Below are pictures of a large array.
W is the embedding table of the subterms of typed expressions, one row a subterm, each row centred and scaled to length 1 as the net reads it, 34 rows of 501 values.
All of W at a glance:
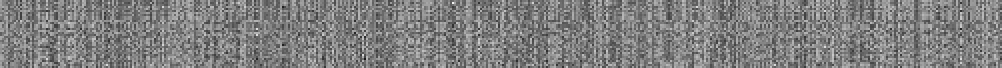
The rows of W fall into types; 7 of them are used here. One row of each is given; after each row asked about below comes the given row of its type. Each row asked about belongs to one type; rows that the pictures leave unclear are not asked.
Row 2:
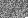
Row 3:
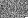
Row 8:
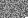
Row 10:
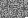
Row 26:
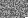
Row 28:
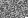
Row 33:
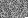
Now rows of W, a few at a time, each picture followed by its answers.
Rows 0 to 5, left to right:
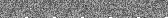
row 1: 2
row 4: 26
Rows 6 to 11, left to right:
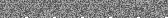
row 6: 8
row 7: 2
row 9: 8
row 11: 28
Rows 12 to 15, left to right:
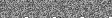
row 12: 33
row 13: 33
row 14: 33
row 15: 28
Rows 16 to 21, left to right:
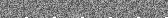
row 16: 10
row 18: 2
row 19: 33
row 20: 8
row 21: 26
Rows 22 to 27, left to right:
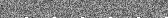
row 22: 3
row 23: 2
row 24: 26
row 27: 2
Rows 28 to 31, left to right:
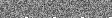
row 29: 3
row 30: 26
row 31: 33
